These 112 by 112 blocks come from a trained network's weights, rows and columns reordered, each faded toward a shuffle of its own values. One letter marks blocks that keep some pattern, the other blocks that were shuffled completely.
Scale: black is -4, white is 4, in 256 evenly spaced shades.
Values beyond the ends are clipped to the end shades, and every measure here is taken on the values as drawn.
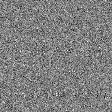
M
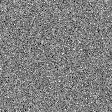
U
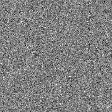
M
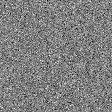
U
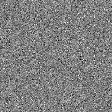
M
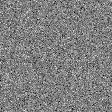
U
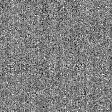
M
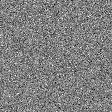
U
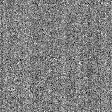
M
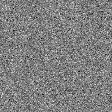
M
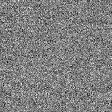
M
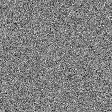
U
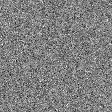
U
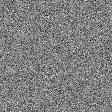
U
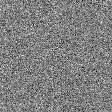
U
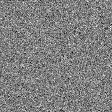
M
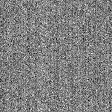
M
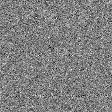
M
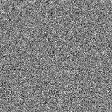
M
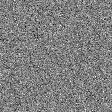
U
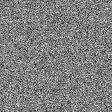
U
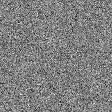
U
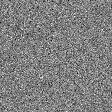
U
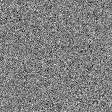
U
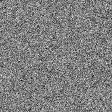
U
